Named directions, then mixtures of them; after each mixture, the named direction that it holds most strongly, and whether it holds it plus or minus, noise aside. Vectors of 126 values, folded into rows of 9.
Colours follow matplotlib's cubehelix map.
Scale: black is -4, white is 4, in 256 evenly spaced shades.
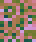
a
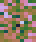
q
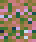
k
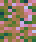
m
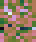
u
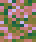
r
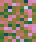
m, plus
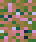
k, minus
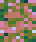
m, plus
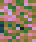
u, plus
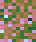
a, minus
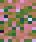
a, plus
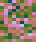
r, minus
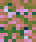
k, plus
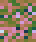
k, minus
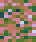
m, plus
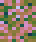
r, plus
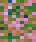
r, minus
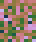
a, plus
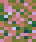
k, minus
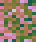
r, plus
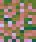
a, minus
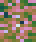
q, minus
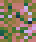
k, plus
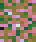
q, minus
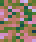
m, minus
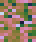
m, minus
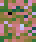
u, minus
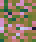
u, minus
